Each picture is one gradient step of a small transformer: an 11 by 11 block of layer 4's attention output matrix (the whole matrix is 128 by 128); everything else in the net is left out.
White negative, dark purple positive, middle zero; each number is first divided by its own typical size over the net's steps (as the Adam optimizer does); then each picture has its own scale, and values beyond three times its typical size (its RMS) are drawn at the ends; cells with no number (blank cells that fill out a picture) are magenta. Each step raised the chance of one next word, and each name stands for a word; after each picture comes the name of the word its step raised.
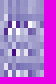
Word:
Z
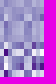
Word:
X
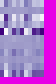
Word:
Z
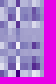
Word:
X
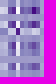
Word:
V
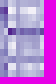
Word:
V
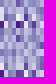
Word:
X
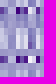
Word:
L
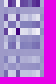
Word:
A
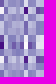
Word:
L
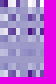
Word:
A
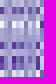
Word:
X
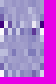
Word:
Z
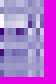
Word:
Z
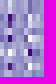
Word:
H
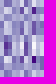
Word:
L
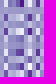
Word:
A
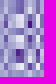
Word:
H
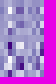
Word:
L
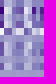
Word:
V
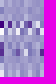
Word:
Z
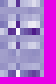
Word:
Z
